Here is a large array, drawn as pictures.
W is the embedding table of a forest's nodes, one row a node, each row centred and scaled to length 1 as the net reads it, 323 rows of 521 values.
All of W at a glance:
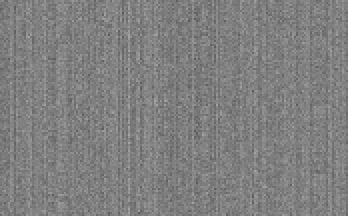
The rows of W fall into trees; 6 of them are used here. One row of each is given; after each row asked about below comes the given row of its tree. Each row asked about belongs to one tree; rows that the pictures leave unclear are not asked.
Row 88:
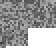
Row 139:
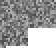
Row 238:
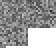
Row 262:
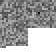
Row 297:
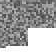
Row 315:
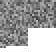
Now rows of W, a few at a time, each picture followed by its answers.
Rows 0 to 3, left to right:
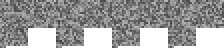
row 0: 139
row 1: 315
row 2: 315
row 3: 315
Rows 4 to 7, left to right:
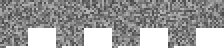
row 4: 297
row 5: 238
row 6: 315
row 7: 88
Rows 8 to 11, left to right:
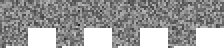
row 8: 88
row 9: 297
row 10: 238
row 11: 315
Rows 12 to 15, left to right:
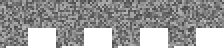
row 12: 238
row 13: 88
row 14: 88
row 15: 139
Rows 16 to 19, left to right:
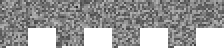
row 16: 262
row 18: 238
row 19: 238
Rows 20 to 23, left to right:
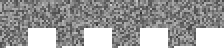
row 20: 88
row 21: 139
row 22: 238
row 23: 262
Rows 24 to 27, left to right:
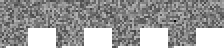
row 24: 297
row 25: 88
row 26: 315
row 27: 88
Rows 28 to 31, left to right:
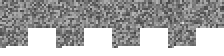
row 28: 88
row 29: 88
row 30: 238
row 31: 315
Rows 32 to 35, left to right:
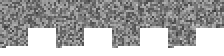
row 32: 238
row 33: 88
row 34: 262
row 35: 315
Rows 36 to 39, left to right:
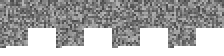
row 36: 297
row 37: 315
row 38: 262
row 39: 297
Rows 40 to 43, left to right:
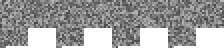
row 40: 88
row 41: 297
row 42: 139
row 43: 315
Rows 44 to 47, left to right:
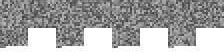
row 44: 88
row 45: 297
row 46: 238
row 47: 262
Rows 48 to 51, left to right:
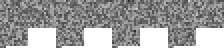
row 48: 297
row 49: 297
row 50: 315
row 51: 297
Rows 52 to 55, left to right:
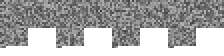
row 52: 297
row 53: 297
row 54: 88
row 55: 238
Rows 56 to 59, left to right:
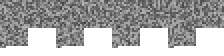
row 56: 238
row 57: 297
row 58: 238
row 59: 262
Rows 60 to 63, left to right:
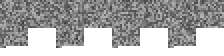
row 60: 262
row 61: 315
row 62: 88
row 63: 262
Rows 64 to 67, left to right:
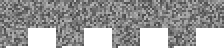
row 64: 297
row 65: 262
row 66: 238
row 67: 88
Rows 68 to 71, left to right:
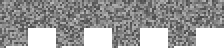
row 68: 262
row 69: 238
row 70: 88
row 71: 315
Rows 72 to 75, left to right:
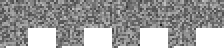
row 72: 139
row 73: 315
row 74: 262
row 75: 297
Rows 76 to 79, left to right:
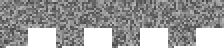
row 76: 315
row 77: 238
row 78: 88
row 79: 139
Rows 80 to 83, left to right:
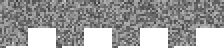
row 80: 262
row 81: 88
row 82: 238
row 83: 315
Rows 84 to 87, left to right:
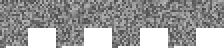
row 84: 88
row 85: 315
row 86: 88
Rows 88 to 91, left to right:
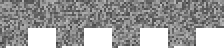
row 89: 88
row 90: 238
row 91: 262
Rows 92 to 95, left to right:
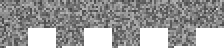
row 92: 297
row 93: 139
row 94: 88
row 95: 315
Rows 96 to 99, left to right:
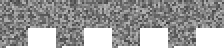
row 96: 297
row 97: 297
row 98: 238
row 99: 139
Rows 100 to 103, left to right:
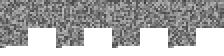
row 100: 315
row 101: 297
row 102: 88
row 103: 88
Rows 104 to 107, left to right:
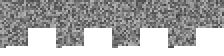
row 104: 238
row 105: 297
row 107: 297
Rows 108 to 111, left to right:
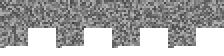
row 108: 297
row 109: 297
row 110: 88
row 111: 238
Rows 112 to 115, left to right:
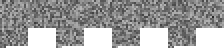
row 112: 88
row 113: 315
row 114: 315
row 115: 139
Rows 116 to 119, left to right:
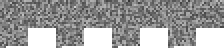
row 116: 238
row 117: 297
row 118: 297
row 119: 88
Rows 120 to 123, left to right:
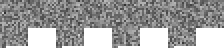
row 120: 88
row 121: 88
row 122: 297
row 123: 262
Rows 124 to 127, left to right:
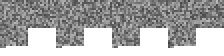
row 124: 238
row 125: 315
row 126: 297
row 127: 88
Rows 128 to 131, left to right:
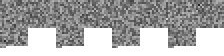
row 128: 315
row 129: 238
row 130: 315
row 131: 88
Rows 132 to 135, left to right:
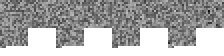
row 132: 88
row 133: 315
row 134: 88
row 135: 139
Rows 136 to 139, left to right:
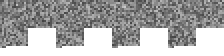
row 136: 262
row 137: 262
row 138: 88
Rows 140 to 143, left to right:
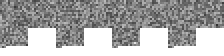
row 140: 262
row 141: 88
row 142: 297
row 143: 315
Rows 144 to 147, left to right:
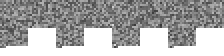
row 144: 315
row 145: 238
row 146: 238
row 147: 297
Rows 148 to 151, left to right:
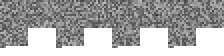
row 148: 238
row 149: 88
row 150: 297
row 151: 297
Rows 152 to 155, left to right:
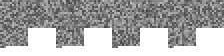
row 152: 238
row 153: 139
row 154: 88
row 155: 297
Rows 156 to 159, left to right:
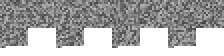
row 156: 297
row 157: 297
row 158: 315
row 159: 262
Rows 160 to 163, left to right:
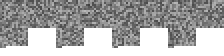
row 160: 238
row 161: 238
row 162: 262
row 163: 88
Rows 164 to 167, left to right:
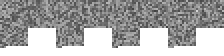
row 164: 238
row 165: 262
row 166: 262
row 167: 88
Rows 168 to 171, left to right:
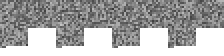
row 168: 262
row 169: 88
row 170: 262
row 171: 88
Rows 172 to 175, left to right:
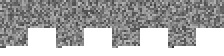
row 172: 297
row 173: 297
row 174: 262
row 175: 238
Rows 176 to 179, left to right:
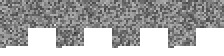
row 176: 238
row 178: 88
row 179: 262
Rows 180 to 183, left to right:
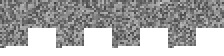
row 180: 315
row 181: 238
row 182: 88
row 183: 238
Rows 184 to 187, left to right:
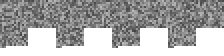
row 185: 297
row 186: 139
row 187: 262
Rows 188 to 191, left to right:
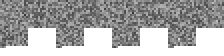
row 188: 88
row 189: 238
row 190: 297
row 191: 238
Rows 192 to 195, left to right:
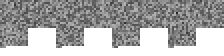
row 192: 262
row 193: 238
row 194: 262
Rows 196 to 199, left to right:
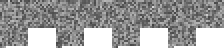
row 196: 88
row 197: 88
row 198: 238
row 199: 139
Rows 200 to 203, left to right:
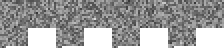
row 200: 238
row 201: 238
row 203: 139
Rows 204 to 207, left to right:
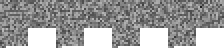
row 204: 88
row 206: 238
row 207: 88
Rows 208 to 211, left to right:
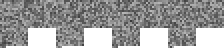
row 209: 262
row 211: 297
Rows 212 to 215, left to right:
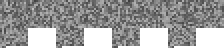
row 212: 262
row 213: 238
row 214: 297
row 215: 262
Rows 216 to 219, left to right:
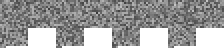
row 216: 262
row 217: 139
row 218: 88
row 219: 262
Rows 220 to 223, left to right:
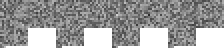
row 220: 315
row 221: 88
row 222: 315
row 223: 262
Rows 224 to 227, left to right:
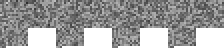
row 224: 88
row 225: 262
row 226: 262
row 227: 238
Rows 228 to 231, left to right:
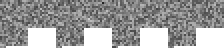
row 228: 315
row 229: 139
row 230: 315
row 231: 88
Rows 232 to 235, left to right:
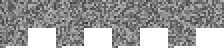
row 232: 315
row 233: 262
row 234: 262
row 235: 315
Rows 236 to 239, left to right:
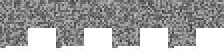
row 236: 297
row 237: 88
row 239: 262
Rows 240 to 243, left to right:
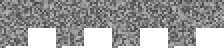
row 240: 297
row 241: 297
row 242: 262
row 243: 139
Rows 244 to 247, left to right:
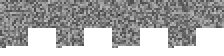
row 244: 88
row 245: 297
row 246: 315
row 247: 139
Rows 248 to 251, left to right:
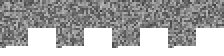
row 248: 88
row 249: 297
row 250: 88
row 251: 315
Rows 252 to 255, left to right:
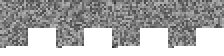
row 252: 238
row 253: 262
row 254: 88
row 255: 139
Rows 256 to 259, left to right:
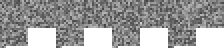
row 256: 297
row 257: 315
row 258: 262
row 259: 315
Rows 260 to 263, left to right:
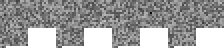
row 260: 297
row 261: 238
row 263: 262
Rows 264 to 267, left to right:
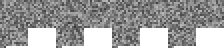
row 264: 262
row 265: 139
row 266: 297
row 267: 238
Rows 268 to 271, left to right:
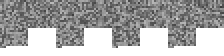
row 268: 262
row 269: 238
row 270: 139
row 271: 238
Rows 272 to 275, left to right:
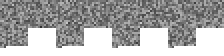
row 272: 238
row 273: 262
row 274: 238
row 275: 139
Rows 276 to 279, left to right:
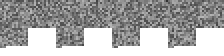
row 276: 238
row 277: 297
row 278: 262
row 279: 262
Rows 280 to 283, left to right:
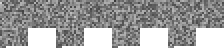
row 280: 88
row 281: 88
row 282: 238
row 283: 238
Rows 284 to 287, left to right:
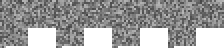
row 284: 315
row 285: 315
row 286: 297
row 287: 88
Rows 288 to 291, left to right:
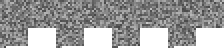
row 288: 262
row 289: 238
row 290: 238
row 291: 139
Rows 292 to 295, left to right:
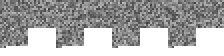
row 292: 139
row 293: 88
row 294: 262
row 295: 139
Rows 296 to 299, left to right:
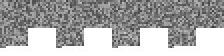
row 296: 262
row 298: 262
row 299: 297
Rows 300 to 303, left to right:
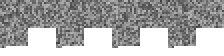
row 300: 297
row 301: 262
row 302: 238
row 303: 139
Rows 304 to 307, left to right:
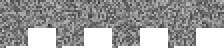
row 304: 139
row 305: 88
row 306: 139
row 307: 88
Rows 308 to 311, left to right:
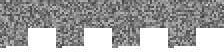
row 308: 297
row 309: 238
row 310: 139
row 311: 88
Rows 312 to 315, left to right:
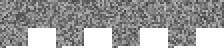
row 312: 262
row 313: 238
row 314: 297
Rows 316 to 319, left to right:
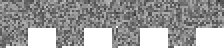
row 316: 88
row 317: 88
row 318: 262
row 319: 297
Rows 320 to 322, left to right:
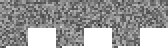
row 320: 297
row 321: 262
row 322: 297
